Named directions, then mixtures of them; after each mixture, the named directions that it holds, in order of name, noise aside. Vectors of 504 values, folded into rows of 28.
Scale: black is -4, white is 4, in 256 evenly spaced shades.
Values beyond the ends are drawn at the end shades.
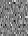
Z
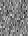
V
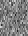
V, Z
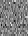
Z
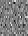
Z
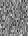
V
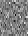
Z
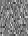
V, Z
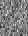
V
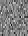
V, Z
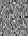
V, Z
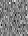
V, Z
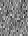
V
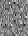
Z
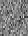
V, Z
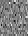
Z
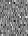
Z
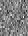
V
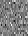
Z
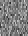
V, Z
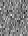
V
